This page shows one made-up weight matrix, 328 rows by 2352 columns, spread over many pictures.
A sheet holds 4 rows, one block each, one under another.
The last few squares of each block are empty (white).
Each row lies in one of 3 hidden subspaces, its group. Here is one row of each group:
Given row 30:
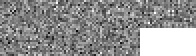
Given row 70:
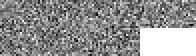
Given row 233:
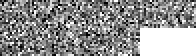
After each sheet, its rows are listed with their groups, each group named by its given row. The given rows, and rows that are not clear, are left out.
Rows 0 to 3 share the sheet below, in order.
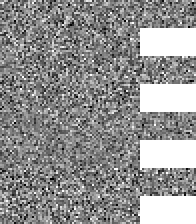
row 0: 233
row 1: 70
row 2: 30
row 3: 233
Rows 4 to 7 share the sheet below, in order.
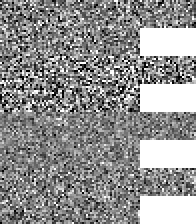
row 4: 233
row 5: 30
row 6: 70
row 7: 233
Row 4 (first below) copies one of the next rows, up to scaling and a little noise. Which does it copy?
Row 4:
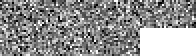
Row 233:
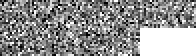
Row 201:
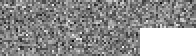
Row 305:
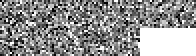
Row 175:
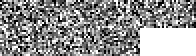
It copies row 175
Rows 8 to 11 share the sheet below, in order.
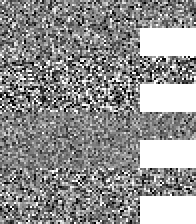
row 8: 233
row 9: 70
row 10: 233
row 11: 30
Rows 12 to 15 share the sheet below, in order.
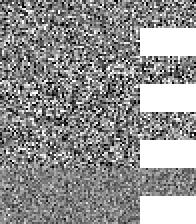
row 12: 233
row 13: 30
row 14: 70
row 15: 233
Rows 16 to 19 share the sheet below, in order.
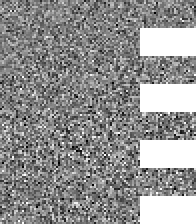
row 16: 30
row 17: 70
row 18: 233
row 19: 233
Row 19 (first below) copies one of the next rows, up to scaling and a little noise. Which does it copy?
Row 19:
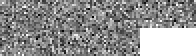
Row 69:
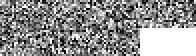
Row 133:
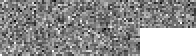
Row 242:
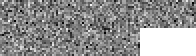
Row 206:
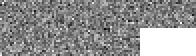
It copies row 69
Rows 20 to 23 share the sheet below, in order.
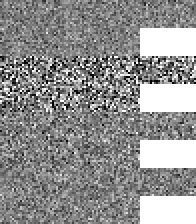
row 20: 233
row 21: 233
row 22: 233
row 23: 70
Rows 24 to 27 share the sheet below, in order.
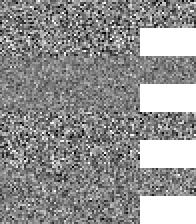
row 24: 70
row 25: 30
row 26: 233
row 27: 70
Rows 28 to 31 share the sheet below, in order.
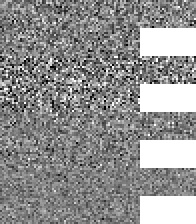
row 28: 70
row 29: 233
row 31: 70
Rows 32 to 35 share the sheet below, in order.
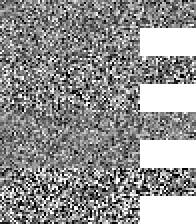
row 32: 70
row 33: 233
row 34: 70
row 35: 70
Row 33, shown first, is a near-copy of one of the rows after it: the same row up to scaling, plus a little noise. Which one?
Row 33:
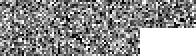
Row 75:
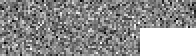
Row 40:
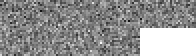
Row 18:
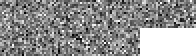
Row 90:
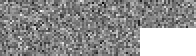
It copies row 18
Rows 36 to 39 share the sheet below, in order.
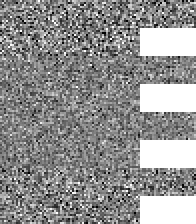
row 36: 70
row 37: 30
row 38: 233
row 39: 30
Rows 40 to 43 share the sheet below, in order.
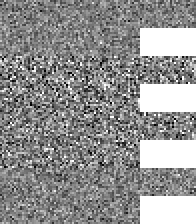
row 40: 233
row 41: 233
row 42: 30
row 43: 70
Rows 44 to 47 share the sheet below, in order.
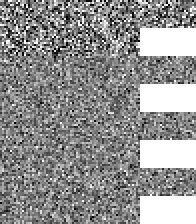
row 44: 233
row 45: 233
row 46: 30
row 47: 233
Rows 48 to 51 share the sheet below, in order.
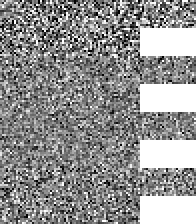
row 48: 70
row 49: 233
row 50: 30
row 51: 233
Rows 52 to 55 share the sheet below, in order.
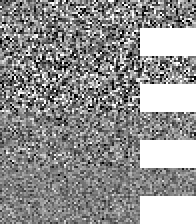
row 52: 30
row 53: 70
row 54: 70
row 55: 70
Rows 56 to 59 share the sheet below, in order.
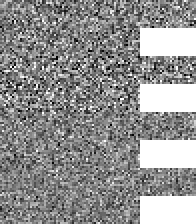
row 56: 70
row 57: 30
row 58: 233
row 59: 30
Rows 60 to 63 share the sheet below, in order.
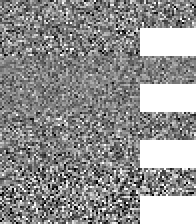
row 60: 30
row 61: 70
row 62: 70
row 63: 70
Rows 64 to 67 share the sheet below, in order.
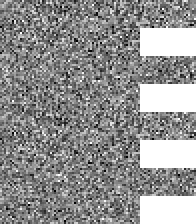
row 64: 70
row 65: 233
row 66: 70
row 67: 70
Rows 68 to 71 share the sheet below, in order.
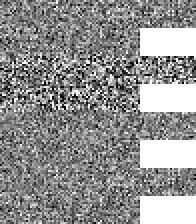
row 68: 30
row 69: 233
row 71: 30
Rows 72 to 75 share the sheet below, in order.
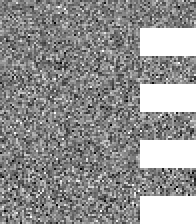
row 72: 70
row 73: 70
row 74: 233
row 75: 233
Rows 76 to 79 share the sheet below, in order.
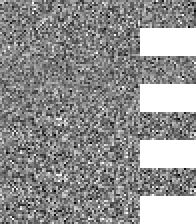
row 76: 233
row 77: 30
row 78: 70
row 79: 70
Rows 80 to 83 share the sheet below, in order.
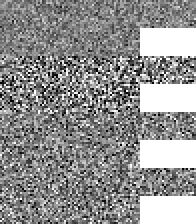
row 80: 70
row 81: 70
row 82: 30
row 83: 70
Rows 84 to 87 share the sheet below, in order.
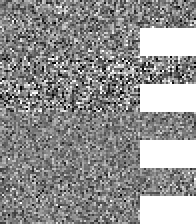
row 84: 70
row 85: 30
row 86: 233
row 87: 233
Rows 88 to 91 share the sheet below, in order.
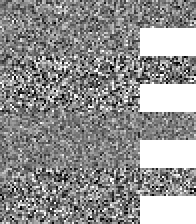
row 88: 70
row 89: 70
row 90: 233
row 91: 70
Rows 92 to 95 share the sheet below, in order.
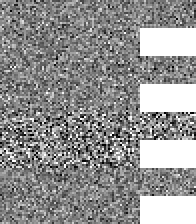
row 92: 233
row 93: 30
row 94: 70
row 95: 70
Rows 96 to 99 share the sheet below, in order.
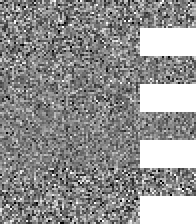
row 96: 233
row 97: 233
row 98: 233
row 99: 30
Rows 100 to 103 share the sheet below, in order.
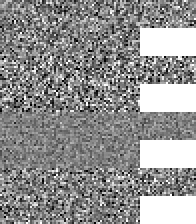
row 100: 70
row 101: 233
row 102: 30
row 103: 30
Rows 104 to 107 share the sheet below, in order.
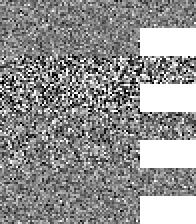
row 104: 233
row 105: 70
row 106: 233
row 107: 30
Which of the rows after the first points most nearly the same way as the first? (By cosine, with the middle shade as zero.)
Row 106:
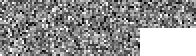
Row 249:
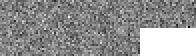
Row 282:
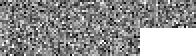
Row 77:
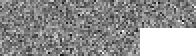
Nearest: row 249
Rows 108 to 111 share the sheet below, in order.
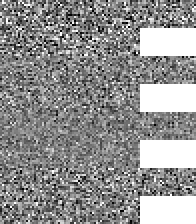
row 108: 30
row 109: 70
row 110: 30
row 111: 30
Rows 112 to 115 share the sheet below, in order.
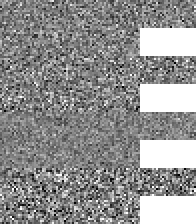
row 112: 30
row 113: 30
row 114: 70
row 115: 70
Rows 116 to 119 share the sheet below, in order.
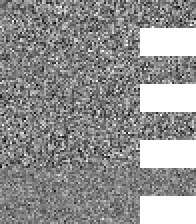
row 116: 70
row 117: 30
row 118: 233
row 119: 70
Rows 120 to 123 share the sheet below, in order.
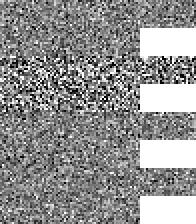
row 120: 233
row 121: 233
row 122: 233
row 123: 30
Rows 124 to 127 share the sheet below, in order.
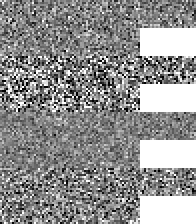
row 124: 233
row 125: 233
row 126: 70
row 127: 30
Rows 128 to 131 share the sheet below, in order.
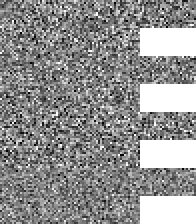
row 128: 70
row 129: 70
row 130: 30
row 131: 70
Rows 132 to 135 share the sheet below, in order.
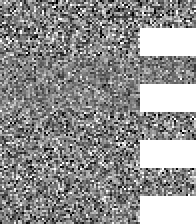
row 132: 30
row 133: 233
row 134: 30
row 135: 233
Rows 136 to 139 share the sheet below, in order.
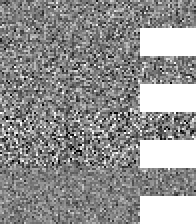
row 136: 30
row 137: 30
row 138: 233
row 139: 233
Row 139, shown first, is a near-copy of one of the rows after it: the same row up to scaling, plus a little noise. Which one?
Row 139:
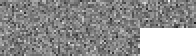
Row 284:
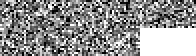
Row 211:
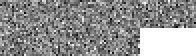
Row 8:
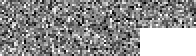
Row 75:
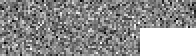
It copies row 211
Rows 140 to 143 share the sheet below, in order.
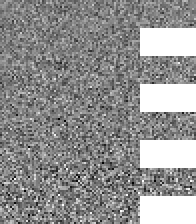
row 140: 70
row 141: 70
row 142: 70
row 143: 30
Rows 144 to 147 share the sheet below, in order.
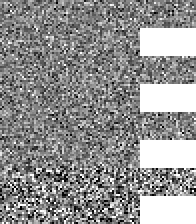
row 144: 30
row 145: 70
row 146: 30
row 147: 70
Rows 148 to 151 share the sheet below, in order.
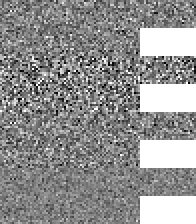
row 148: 30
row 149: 233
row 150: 30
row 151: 30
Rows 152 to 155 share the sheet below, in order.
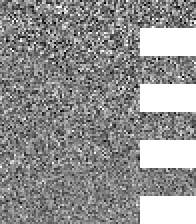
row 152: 70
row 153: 30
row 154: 233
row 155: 233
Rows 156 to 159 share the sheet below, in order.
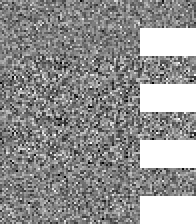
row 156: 233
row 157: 70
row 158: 70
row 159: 70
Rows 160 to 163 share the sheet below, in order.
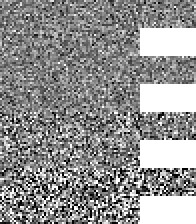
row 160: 30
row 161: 70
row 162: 233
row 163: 70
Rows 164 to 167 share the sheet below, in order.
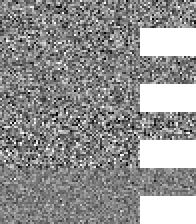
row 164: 70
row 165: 70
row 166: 30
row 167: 30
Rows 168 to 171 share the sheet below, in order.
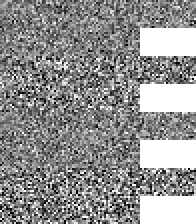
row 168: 70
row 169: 70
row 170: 70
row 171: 70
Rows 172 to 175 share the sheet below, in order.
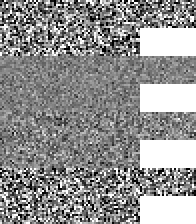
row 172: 233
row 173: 70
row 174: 70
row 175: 233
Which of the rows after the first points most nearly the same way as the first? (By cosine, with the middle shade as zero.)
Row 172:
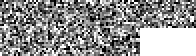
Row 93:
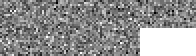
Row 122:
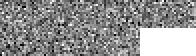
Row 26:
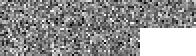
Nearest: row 26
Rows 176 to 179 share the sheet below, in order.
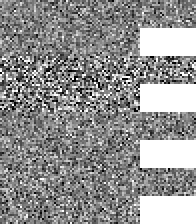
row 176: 30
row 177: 30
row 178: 30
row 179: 233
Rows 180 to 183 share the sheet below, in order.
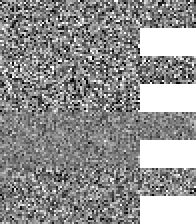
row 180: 233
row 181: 233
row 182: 233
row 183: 70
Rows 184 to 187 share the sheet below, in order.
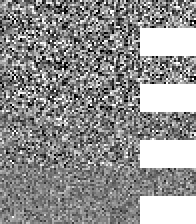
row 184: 70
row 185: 70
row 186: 70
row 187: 233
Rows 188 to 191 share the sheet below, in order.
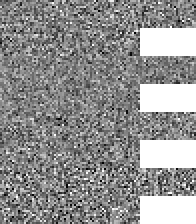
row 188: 30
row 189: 233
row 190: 70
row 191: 233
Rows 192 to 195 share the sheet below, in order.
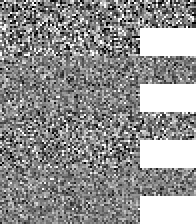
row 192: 233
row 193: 233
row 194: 70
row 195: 233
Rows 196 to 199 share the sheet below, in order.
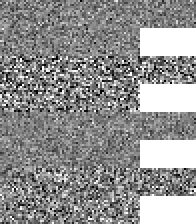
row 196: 233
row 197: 30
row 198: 30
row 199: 70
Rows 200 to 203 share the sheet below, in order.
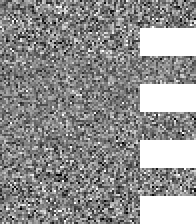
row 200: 70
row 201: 233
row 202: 30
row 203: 70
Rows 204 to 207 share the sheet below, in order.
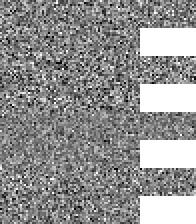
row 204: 30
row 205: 70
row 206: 233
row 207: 233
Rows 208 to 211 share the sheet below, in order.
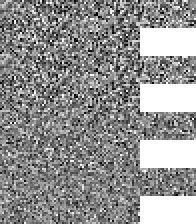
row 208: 70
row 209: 70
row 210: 30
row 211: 233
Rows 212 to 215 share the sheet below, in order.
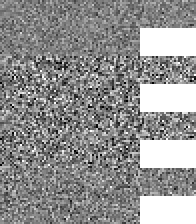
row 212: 70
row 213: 70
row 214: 70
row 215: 233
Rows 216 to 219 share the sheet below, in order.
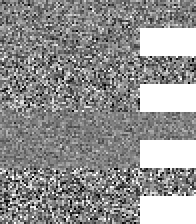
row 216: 30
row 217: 233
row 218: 30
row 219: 233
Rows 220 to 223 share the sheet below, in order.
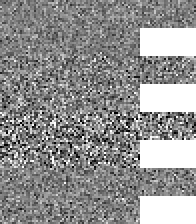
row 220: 30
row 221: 233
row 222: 233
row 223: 30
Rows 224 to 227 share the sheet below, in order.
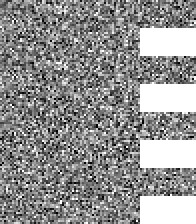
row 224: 70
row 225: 70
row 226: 70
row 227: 30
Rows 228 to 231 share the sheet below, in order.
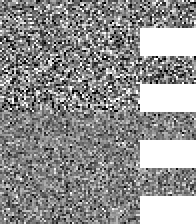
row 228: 70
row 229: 233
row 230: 30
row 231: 233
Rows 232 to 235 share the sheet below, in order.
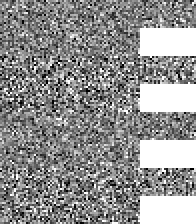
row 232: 233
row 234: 70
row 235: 233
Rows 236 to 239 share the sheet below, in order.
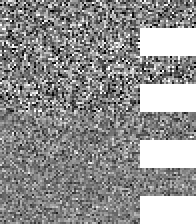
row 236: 233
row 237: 30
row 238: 70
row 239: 30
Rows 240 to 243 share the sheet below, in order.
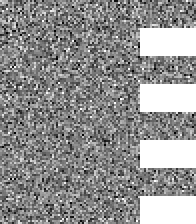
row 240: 233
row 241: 30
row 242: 233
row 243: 30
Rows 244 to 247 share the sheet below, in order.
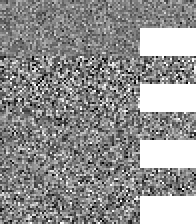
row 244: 233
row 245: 233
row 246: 70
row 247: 30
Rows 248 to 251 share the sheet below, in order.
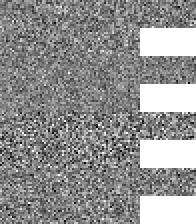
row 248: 70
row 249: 233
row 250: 70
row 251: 70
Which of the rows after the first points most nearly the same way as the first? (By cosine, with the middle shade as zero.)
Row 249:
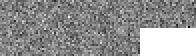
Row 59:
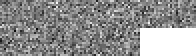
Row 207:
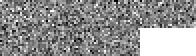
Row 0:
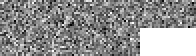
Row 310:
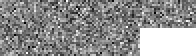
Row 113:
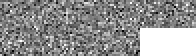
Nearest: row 0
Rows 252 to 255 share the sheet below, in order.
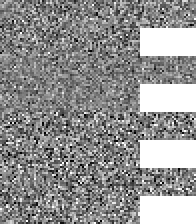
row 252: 70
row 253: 30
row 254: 30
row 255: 30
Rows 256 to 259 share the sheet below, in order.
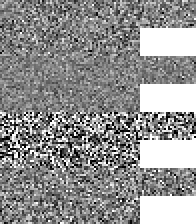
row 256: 70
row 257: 30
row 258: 233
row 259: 30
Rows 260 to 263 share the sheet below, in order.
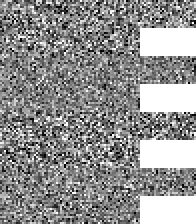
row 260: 70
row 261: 233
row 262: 70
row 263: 30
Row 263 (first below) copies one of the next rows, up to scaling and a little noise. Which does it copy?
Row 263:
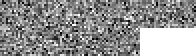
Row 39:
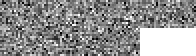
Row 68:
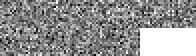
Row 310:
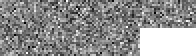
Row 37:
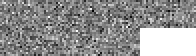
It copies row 39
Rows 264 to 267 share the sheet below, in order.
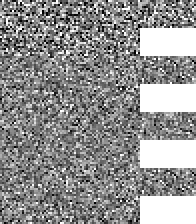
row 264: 30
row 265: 30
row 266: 30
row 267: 30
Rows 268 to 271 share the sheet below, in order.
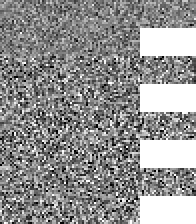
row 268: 70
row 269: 233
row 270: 70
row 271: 30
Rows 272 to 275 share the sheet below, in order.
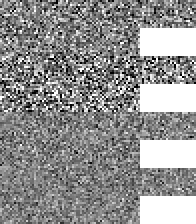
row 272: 30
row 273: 30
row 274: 70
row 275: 30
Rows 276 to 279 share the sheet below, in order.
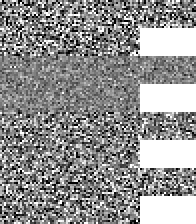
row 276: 30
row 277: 30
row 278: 30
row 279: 30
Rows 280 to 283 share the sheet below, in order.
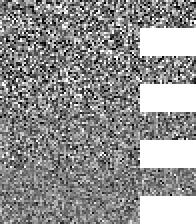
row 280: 70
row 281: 233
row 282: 233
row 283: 30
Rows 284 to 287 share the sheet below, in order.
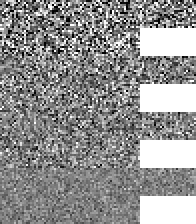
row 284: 233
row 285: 70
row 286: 30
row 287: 233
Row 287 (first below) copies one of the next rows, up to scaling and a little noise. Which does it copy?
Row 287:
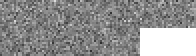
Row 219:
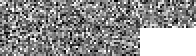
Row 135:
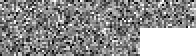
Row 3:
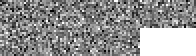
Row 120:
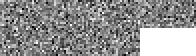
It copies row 135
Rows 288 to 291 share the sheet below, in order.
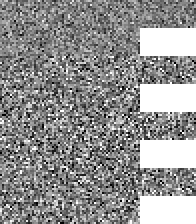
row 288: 233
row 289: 30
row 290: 30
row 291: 30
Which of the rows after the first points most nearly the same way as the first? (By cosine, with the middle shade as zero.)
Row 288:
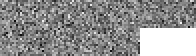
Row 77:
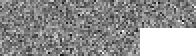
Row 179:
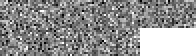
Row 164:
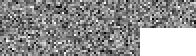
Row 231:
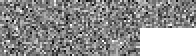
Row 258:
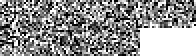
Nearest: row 179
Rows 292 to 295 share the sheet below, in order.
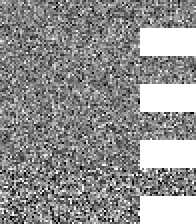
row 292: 30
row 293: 233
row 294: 233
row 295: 233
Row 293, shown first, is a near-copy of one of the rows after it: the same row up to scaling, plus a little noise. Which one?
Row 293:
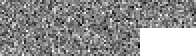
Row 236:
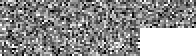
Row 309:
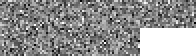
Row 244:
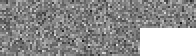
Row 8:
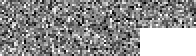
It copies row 8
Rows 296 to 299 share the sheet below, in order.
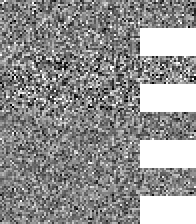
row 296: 233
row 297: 70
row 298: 70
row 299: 70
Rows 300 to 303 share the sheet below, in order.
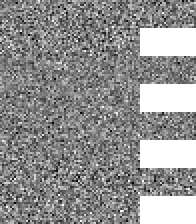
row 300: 70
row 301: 70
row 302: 233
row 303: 30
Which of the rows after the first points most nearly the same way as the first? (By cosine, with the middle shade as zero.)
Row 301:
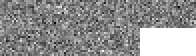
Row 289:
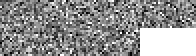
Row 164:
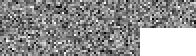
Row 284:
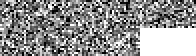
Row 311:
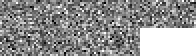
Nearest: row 311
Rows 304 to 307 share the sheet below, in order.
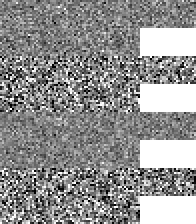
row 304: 70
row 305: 233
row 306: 70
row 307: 233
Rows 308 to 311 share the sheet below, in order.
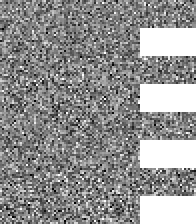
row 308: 233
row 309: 233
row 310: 30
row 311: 70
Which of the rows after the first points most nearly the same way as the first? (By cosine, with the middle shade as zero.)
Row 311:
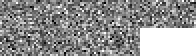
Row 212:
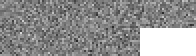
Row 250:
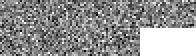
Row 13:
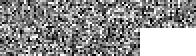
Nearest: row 250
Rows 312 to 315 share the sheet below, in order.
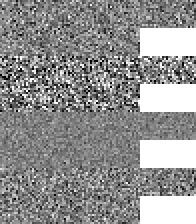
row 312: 233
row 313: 233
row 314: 233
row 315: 233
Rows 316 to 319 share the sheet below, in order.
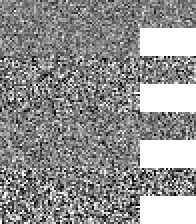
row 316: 30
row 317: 233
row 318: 233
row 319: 233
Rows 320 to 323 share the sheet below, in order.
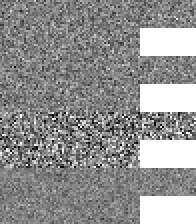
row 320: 233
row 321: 30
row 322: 30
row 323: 70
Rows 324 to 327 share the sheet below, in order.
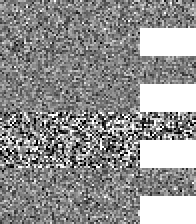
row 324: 233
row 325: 30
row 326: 30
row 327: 233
